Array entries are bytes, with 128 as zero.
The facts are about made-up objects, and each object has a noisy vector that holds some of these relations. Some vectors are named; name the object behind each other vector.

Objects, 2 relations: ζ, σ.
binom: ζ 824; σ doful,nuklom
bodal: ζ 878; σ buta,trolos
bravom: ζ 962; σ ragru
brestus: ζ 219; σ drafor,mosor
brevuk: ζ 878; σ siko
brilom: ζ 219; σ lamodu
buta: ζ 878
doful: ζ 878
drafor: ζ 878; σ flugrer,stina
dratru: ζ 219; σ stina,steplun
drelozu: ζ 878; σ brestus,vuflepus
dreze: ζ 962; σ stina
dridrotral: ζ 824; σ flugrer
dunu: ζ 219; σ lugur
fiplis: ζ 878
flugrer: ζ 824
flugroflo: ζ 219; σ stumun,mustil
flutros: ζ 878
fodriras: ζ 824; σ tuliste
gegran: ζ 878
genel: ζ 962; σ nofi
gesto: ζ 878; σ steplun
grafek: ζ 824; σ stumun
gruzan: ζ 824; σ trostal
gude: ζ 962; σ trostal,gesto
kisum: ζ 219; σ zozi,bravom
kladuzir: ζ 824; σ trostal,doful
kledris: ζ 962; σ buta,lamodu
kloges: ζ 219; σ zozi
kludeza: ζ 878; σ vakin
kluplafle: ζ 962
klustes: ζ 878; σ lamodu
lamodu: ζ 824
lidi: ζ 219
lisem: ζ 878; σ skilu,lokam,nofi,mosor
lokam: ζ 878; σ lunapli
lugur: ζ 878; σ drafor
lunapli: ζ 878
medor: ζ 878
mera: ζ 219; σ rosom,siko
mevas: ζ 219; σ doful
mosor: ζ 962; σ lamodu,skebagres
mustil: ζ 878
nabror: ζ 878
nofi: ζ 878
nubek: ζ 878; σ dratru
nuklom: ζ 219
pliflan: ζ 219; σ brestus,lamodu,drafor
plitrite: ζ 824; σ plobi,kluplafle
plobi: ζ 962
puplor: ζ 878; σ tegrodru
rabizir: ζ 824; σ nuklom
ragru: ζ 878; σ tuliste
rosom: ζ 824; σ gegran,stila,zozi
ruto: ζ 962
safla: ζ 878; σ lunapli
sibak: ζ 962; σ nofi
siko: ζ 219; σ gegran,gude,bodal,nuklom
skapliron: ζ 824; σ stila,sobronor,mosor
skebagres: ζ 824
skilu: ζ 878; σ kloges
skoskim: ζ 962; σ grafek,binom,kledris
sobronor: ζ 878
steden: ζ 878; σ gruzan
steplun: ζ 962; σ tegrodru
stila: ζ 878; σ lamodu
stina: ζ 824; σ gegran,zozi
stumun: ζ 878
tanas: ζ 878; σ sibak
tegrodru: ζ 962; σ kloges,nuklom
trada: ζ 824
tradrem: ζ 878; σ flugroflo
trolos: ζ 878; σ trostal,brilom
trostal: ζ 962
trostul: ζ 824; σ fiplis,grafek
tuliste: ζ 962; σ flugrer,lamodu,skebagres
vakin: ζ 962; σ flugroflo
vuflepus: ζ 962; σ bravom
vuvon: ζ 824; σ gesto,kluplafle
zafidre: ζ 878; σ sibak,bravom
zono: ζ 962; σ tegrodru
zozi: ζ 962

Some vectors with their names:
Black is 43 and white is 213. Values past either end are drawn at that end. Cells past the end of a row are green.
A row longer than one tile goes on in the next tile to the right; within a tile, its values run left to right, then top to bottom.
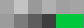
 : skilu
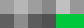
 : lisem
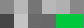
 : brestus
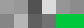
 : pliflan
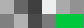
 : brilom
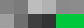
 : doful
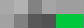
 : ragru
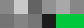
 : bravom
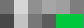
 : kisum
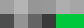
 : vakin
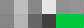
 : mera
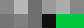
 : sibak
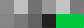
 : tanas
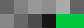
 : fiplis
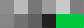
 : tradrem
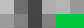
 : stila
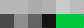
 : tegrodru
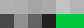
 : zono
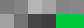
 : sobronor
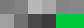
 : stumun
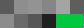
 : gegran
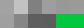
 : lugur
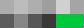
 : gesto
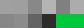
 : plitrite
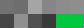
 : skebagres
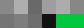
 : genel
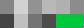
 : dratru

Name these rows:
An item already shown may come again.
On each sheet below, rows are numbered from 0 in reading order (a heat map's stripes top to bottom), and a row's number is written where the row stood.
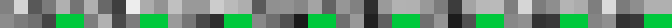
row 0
drafor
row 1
brilom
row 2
trolos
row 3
gegran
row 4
mosor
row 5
kledris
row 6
zafidre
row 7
zafidre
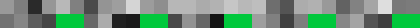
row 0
tuliste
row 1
nuklom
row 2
tegrodru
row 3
klustes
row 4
lidi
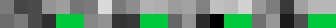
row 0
lamodu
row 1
zafidre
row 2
gruzan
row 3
kledris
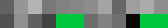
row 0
zozi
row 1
trostul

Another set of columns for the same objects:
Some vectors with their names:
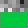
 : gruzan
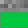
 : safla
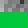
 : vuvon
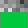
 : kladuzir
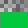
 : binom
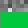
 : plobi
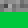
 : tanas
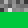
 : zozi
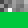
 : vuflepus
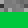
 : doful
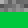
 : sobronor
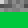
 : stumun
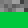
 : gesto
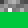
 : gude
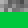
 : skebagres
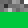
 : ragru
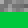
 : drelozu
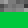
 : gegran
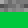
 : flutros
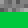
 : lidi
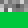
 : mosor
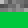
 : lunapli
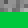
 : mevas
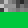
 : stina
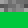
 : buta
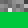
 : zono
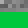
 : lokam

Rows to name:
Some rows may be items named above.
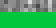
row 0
mevas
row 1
flugroflo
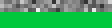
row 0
pliflan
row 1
tegrodru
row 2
skilu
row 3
tuliste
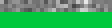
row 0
puplor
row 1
lidi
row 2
brestus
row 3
grafek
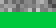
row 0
rabizir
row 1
trolos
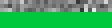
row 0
vakin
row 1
lidi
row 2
gesto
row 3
mosor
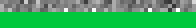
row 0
fodriras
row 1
siko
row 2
skoskim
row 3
gude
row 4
dridrotral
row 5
trostal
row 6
bravom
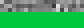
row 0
lugur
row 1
gegran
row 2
brilom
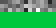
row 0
steplun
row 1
gruzan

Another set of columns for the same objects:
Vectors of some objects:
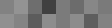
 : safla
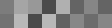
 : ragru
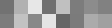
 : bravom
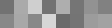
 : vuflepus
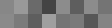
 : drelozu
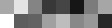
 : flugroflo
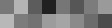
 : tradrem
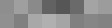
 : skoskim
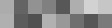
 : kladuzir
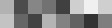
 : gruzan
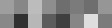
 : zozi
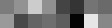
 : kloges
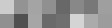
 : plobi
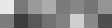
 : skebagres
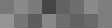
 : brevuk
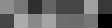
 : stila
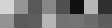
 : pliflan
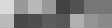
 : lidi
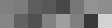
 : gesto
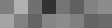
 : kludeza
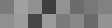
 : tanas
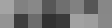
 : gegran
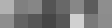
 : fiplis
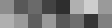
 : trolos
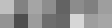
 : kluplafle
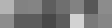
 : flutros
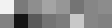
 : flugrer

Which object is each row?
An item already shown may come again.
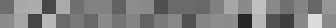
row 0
zafidre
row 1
skilu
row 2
zozi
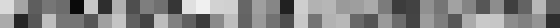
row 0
brestus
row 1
gruzan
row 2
trostal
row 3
mera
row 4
kledris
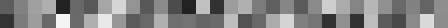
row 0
tegrodru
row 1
pliflan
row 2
grafek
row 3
zozi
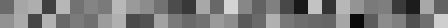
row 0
zafidre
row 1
dunu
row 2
pliflan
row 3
dratru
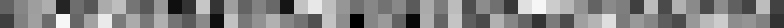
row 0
tegrodru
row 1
brilom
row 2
gude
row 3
stina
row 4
gruzan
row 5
tuliste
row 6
mosor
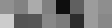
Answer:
siko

